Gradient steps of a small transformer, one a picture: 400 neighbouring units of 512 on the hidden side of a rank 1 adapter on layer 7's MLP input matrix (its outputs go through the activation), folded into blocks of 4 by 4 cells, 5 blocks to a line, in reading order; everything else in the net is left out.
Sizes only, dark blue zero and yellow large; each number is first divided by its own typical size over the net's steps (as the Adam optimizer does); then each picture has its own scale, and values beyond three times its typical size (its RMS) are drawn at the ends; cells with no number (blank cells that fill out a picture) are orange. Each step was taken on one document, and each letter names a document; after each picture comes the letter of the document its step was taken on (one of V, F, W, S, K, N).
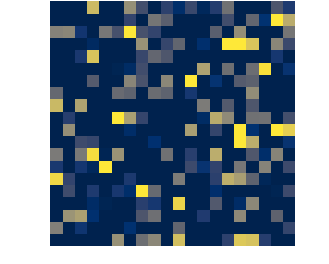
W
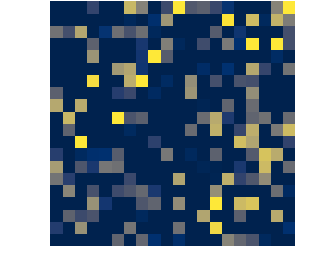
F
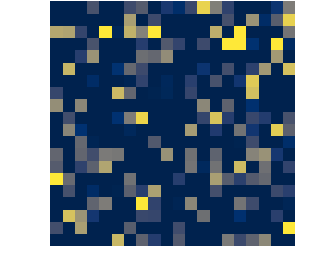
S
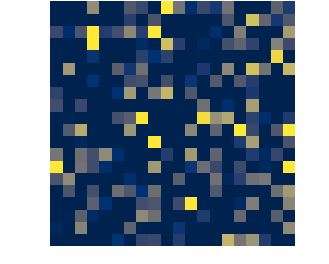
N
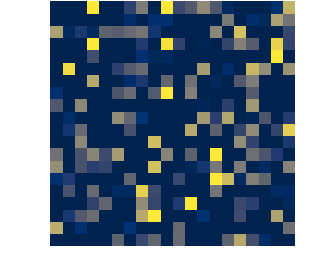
N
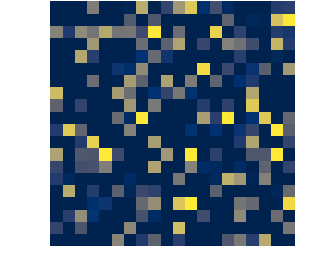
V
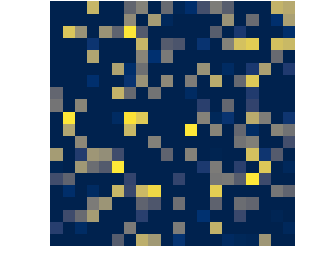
F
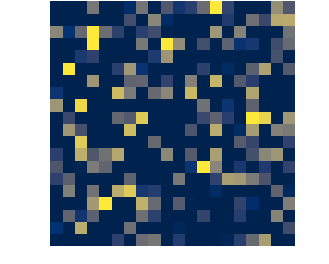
S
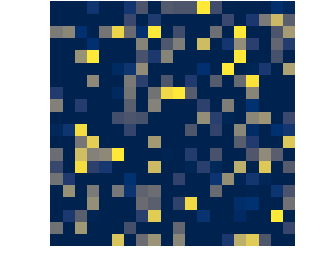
V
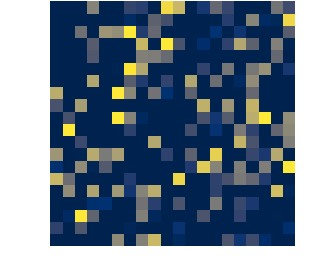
W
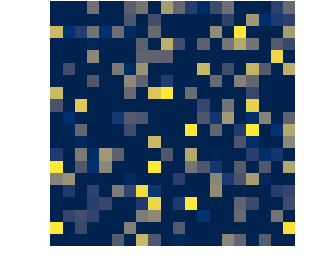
N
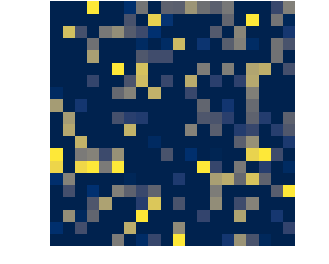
F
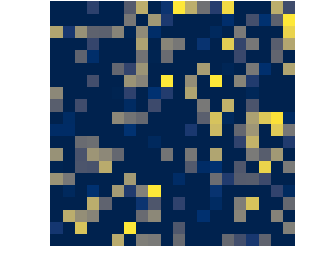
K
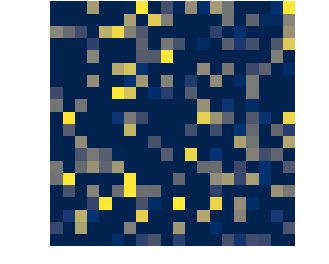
F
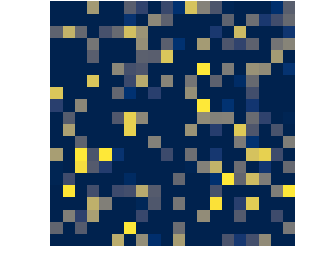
F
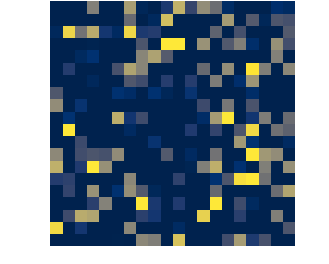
K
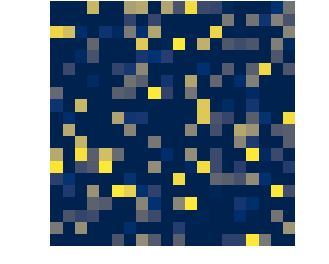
S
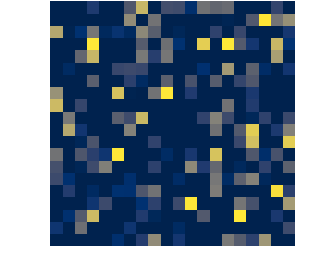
S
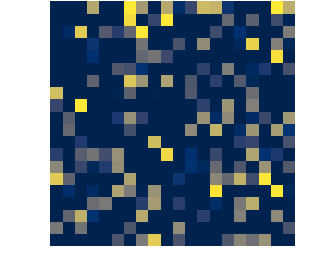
K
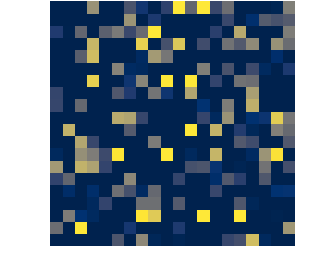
W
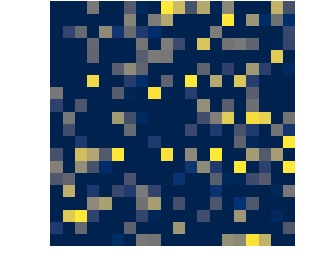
K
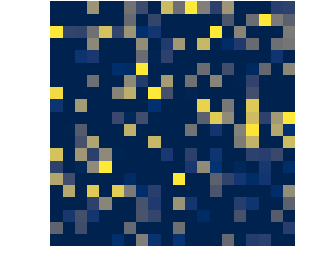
K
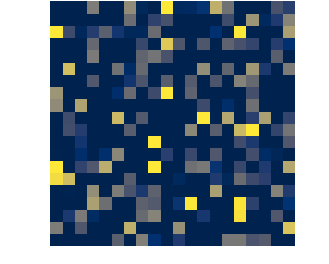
N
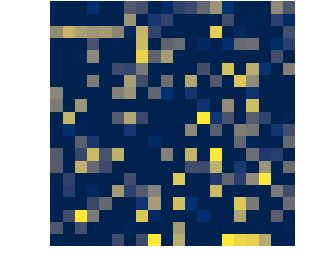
K
